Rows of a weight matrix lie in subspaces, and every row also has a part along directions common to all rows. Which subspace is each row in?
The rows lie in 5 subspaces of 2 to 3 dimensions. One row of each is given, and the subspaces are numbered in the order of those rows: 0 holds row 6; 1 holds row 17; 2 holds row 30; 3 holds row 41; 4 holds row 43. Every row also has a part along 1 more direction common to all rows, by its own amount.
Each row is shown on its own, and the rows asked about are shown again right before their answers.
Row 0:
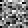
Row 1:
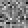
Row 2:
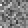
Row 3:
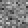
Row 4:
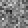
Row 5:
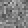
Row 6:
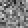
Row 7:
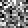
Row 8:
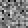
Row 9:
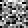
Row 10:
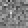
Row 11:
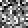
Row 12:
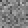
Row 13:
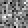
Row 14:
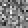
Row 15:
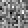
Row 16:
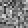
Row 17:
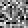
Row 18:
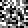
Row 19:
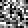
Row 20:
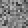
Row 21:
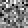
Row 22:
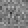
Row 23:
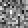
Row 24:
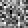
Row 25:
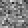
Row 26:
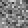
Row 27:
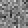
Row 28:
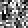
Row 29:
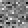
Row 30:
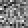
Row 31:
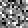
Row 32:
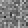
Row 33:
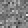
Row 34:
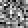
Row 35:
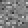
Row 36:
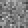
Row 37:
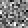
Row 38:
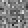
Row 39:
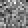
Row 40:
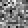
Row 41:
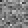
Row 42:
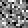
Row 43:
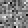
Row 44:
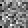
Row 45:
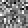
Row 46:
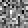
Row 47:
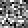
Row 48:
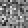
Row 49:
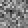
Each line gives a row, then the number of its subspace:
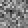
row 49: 3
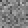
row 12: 3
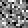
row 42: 2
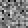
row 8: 4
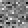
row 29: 1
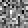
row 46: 0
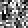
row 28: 4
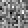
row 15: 0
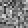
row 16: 4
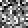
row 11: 3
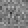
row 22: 0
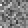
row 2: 3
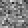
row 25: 2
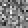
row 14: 2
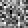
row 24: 4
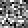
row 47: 2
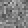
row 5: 4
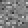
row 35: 1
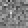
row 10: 0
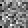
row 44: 3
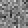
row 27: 4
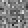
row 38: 0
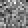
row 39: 0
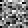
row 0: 3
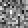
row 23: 0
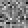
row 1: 1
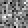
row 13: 4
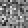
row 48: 2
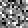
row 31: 2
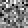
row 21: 0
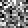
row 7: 0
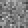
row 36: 3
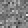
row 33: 4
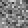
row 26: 2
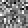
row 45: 0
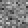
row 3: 1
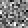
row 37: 2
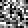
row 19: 1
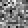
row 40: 4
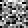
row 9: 3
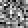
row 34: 1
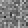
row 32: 4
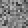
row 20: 2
